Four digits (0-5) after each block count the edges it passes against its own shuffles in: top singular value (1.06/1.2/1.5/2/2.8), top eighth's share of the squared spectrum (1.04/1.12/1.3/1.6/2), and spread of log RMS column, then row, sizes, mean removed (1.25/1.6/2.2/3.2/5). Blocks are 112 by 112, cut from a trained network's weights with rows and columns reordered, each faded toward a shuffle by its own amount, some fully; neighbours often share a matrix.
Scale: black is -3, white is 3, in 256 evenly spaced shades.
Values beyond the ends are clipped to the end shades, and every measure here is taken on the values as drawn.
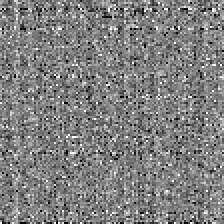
3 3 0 3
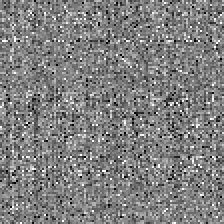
3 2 0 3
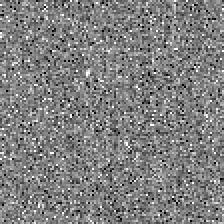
1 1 0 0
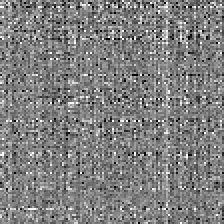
4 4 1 4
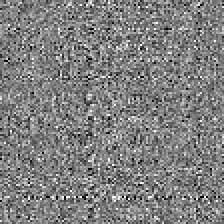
4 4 3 3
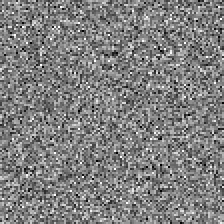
2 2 0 0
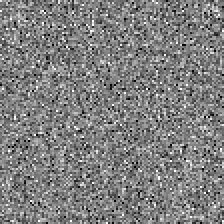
2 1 0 0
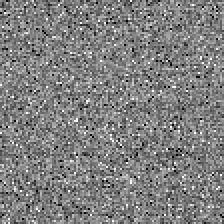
0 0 0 0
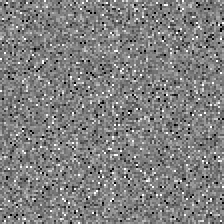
0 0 0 0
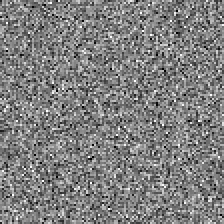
0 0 0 0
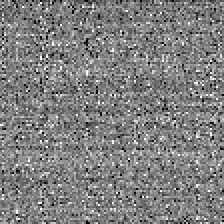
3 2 2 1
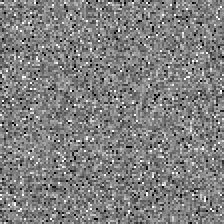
0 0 0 0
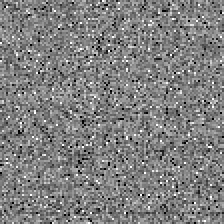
1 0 0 0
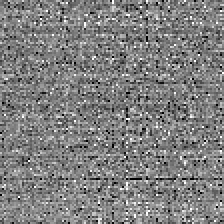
3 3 3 1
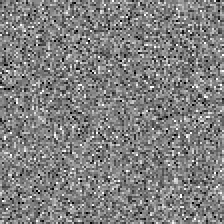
1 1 0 0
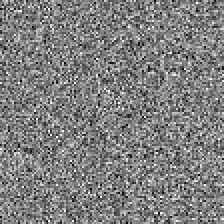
3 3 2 1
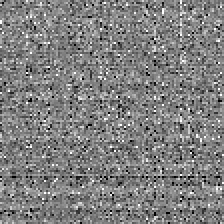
3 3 3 1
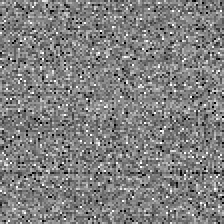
2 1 1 0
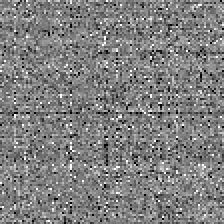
3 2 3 1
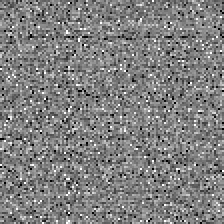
2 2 1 0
